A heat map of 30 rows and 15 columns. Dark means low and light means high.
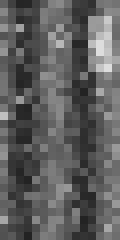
An odd patch, higher than its surroundings, sits in the top right. Overall the values sit about 40% of the way up the scale. No row or column stands out. The ninth with the highest average is the top right. Stripes running up and down repeat 2 times from left to right.
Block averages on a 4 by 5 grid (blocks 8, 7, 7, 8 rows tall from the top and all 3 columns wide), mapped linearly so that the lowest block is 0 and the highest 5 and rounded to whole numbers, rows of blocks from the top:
2 1 3 1 5
1 1 3 0 4
1 1 2 0 2
1 1 3 0 3
